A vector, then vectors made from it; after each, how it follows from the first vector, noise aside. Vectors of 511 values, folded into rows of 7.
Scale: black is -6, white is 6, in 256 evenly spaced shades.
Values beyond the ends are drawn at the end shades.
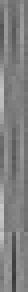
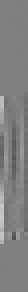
partly zeroed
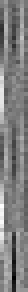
scaled up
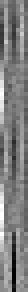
scaled up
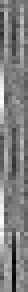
scaled up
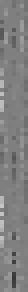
partly zeroed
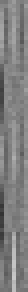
negated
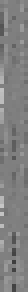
partly zeroed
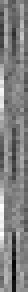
scaled up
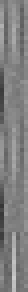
negated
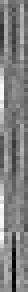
scaled up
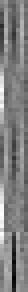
scaled up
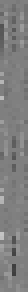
partly zeroed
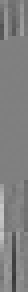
partly zeroed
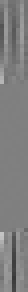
partly zeroed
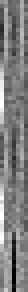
scaled up
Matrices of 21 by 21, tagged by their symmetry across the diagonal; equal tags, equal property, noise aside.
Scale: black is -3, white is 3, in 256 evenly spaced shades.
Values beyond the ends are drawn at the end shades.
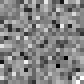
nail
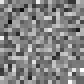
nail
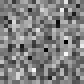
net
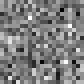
net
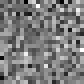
net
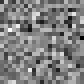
net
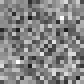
nail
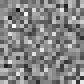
nail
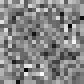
nail
